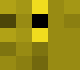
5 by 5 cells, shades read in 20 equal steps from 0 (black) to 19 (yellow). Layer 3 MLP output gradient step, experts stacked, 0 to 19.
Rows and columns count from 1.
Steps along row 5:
down down up same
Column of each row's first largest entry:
3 2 3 2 1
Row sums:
71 41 70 56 56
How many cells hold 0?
1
